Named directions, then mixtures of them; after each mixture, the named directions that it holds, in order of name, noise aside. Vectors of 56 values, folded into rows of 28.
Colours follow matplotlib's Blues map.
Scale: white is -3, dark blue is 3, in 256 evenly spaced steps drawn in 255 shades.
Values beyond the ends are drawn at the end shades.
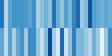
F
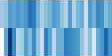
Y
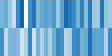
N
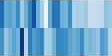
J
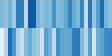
N, Y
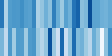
F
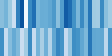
N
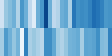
J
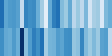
J, N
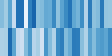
N, Y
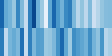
J, N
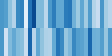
J, N
